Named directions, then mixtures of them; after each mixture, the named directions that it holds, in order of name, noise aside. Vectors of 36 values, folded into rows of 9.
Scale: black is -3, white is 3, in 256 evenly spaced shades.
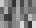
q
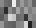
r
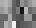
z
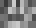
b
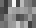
b, r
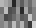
q, z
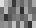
q, z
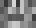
b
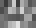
b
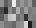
r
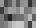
b, q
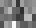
b, z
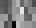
z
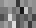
r, z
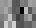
z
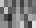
q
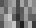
q, z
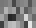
b, r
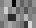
r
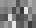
r, z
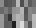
q, z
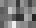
b, z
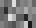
r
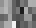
z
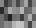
b, q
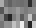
b, q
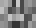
b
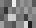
r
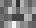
b, z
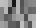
b, q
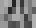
b, q
